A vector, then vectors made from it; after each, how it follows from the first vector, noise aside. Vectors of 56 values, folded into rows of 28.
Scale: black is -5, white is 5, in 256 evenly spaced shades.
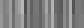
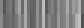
wrapped around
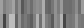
wrapped around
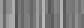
wrapped around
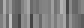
wrapped around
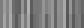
wrapped around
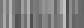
wrapped around
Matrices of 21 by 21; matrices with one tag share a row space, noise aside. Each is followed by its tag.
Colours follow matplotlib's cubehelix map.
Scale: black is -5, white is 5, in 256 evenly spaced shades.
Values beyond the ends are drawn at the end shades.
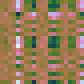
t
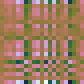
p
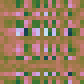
p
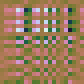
p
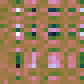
t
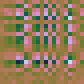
p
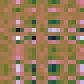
t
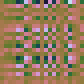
p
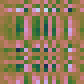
p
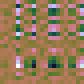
t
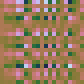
p
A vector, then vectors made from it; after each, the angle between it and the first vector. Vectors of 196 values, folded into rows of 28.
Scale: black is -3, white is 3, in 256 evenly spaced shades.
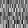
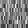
partly opposed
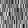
orthogonal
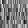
orthogonal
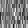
partly aligned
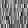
orthogonal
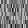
partly opposed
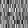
nearly parallel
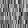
orthogonal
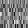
nearly opposite
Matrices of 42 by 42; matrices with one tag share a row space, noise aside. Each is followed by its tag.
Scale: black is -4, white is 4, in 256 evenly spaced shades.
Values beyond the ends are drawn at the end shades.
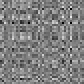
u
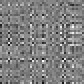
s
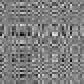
u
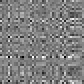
s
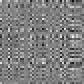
s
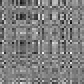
u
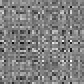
u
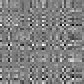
s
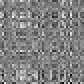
u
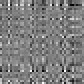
s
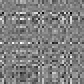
u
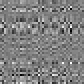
u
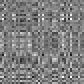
u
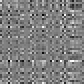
s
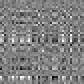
u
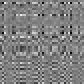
u
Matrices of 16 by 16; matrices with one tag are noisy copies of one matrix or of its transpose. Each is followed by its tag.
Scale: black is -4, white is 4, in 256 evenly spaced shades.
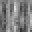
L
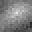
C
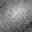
C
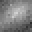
C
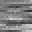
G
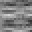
L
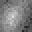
C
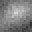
C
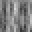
L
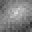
C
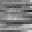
G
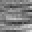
G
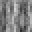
L
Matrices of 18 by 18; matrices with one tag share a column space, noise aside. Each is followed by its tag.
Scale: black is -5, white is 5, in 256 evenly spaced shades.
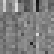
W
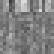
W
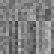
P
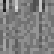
W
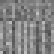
P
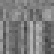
P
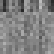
W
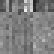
W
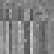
P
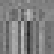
P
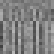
P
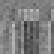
P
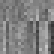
P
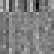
W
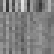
W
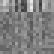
W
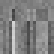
P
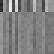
W
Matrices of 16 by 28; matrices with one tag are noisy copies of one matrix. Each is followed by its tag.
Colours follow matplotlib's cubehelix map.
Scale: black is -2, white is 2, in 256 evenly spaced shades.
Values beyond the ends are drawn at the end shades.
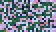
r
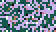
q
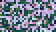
q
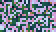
r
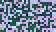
r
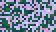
q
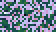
q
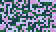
r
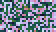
r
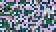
q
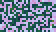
r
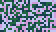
r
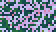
q
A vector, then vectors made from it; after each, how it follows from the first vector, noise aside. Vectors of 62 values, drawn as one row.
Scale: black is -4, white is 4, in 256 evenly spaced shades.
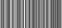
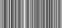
sign-scrambled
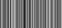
sign-scrambled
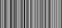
negated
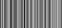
negated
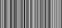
negated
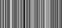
sign-scrambled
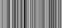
sign-scrambled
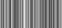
sign-scrambled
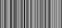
negated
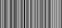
negated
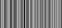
negated
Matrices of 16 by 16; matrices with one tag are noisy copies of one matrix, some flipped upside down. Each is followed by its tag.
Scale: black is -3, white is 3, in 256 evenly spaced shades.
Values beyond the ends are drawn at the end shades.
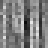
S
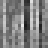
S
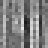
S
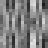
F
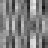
F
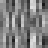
F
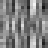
F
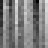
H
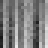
H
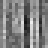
S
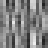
F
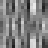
F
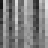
H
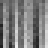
H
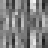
F
